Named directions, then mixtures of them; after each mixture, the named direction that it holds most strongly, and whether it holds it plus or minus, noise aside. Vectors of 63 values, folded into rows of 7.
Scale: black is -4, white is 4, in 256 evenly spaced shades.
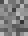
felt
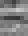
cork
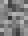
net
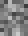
net, minus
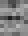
cork, plus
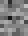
net, plus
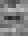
cork, plus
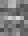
cork, minus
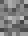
felt, plus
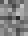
felt, plus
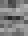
cork, plus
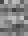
cork, minus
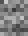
felt, plus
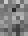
felt, plus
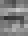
cork, plus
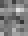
cork, plus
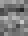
cork, minus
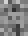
net, plus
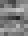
cork, plus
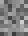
felt, minus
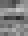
cork, plus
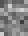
net, minus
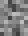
net, plus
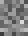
felt, minus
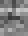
cork, plus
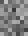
felt, plus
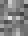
net, minus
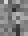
net, plus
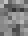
net, plus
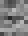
cork, plus
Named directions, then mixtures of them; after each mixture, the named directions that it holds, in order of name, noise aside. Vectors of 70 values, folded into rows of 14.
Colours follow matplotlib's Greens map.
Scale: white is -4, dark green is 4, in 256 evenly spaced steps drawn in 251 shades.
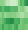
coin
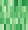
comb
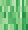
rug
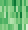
coin, comb, rug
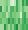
coin, comb, rug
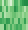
coin, comb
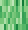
comb, rug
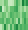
coin, comb, rug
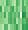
rug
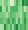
coin, comb, rug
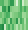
comb, rug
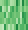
comb, rug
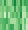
comb, rug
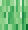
rug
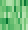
coin, comb, rug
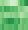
coin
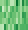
comb, rug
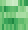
coin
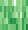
coin, comb, rug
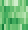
coin, comb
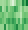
coin, comb, rug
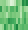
coin, comb, rug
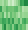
coin, comb
